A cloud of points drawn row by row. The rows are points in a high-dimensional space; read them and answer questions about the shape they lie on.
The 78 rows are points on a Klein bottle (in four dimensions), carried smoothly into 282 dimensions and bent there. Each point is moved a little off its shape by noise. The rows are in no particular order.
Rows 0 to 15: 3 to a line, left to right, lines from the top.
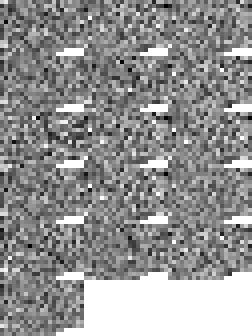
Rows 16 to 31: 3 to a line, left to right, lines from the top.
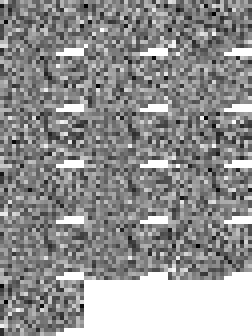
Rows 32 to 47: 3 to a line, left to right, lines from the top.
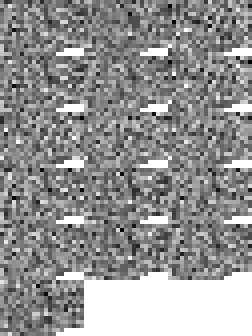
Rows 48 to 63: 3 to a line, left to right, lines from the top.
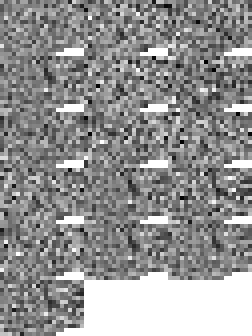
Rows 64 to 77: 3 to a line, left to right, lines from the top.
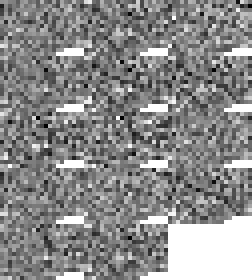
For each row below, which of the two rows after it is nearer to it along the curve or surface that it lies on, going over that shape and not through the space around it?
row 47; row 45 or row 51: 51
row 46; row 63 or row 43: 63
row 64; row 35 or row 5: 5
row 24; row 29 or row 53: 53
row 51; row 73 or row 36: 36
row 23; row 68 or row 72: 68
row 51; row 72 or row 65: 65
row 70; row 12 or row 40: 12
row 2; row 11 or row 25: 11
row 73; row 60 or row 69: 60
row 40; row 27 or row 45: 27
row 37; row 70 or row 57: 57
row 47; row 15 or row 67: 67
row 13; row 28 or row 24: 28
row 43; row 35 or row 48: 48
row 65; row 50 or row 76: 76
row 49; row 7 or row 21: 7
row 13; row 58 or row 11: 58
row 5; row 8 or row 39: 8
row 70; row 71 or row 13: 71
